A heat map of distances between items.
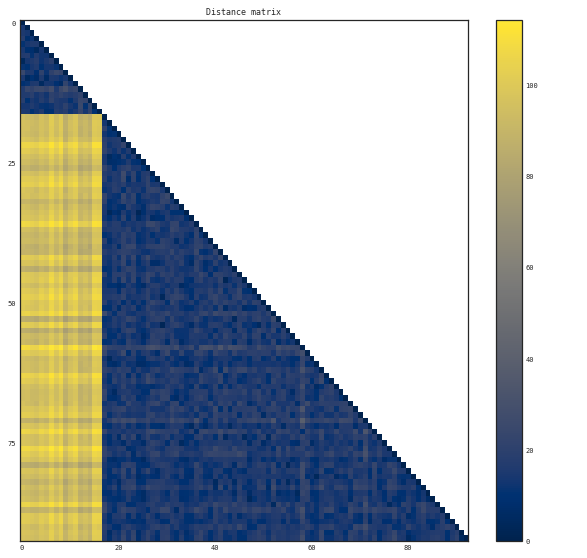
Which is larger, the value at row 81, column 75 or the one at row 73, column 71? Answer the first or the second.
the second
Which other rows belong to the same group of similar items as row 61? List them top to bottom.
17, 18, 19, 20, 21, 22, 23, 24, 25, 26, 27, 28, 29, 30, 31, 32, 33, 34, 35, 36, 37, 38, 39, 40, 41, 42, 43, 44, 45, 46, 47, 48, 49, 50, 51, 52, 53, 54, 55, 56, 57, 58, 59, 60, 62, 63, 64, 65, 66, 67, 68, 69, 70, 71, 72, 73, 74, 75, 76, 77, 78, 79, 80, 81, 82, 83, 84, 85, 86, 87, 88, 89, 90, 91, 92
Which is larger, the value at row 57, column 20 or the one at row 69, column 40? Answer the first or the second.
the second
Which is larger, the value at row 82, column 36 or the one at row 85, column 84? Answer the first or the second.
the first
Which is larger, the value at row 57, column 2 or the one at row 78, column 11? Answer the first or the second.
the second
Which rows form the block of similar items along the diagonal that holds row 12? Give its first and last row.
0 to 16
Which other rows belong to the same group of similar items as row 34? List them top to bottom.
17, 18, 19, 20, 21, 22, 23, 24, 25, 26, 27, 28, 29, 30, 31, 32, 33, 35, 36, 37, 38, 39, 40, 41, 42, 43, 44, 45, 46, 47, 48, 49, 50, 51, 52, 53, 54, 55, 56, 57, 58, 59, 60, 61, 62, 63, 64, 65, 66, 67, 68, 69, 70, 71, 72, 73, 74, 75, 76, 77, 78, 79, 80, 81, 82, 83, 84, 85, 86, 87, 88, 89, 90, 91, 92
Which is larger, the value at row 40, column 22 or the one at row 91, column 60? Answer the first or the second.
the first
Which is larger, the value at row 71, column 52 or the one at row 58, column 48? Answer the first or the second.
the first
